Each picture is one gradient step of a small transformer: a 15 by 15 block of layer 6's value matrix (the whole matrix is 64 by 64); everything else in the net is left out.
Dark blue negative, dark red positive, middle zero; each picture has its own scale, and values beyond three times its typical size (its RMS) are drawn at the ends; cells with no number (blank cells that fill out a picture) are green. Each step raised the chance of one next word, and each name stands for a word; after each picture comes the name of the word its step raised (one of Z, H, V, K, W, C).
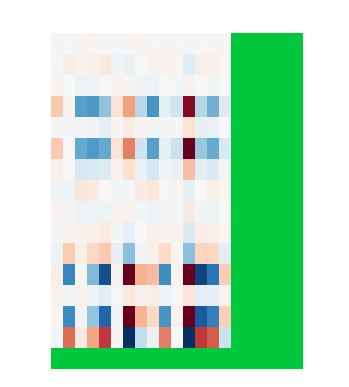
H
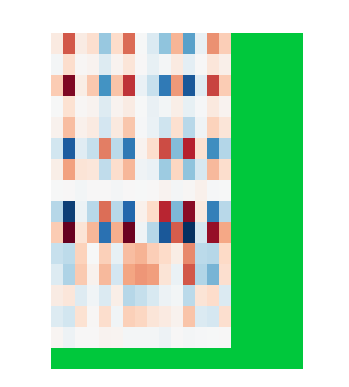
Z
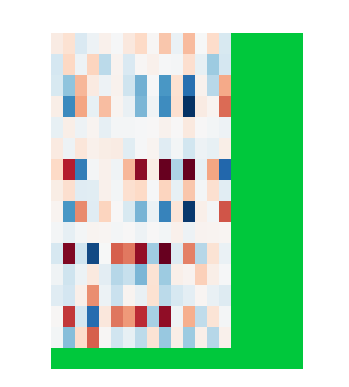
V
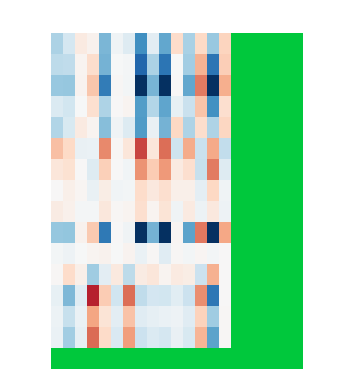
Z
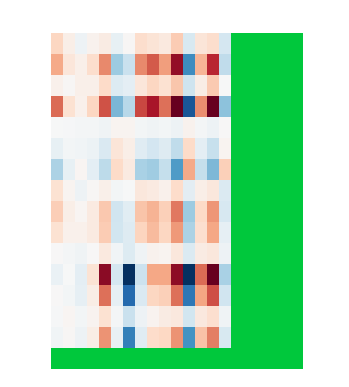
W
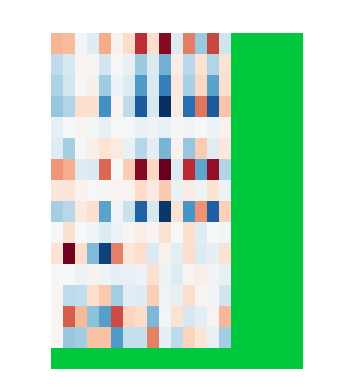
V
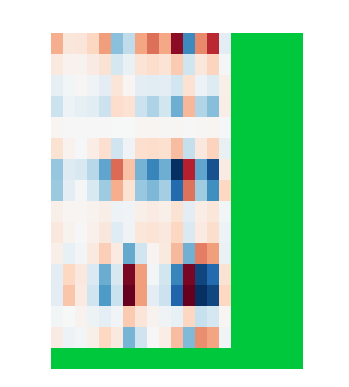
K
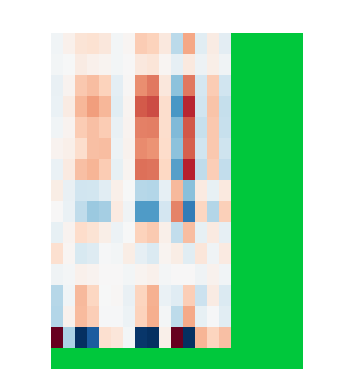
H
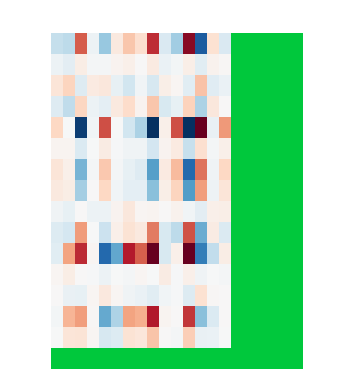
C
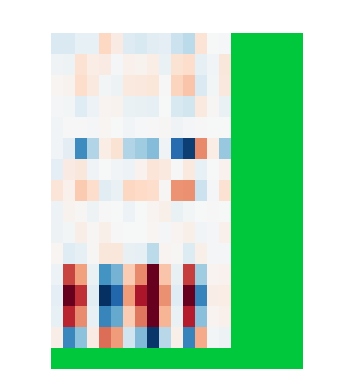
K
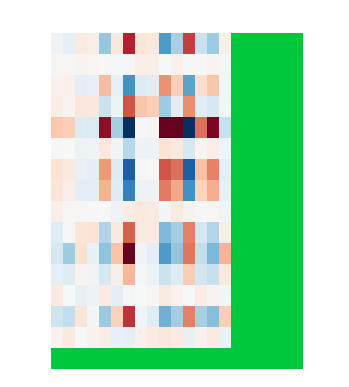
C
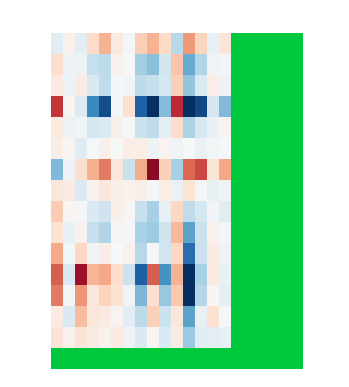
W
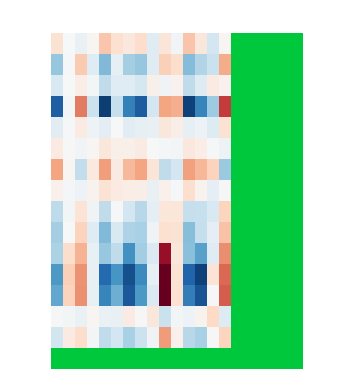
W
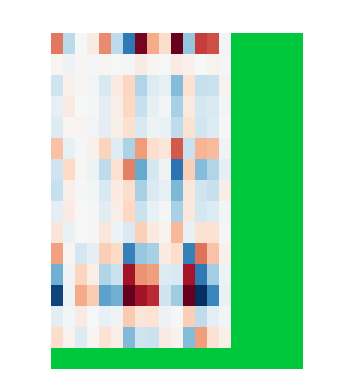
K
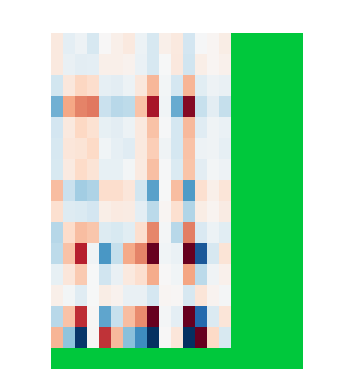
H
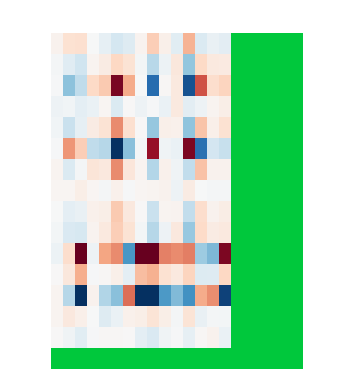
Z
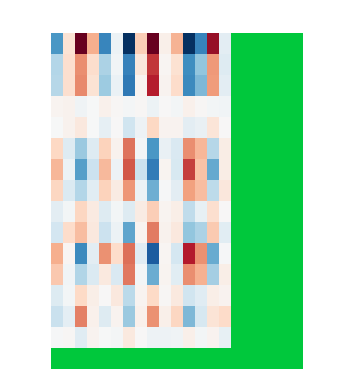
Z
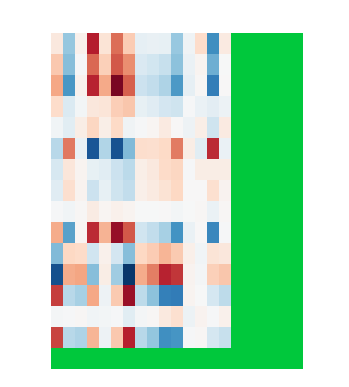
Z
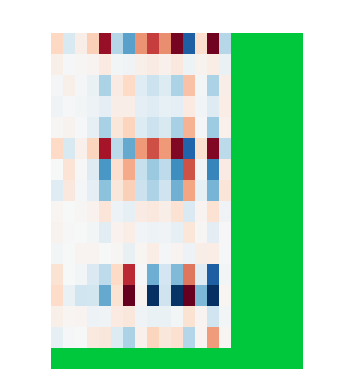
K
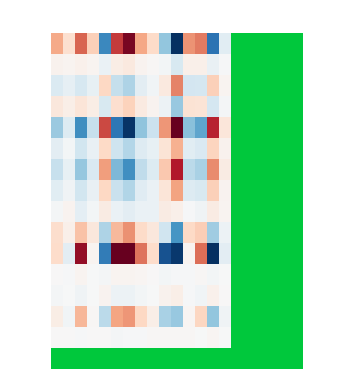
C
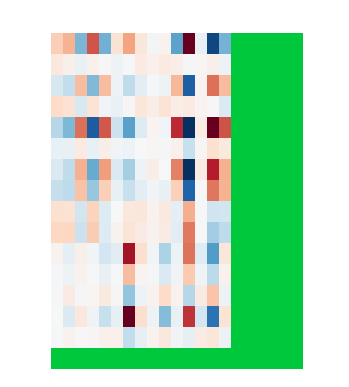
C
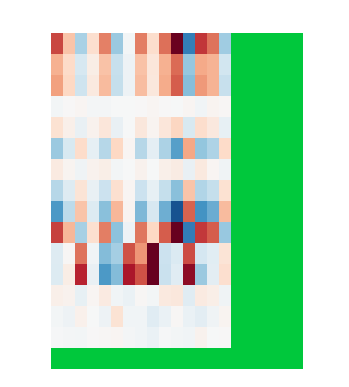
Z
